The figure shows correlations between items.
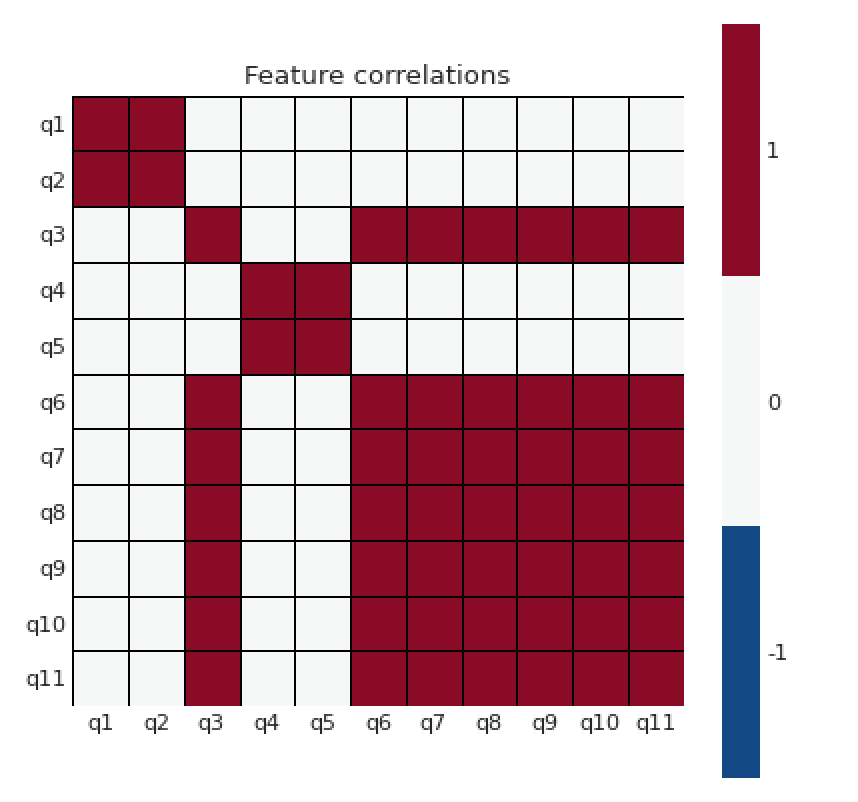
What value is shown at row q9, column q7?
1
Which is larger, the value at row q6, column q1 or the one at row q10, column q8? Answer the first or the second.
the second
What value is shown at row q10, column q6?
1
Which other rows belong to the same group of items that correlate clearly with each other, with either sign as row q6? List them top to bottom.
q3, q7, q8, q9, q10, q11
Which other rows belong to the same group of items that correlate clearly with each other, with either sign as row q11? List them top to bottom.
q3, q6, q7, q8, q9, q10
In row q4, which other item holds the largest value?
q5
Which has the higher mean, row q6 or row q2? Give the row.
q6
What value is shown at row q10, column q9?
1
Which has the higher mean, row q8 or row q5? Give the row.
q8
